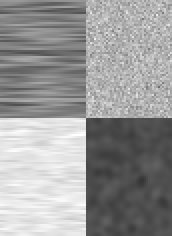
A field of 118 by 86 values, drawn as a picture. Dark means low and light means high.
It is made of 2 by 2 panels. Panel 1,1: middling, streaked across. Panel 1,2: high, fine-grained. Panel 2,1: very high, streaked across, faint in contrast. Panel 2,2: low, blotchy, faint in contrast.
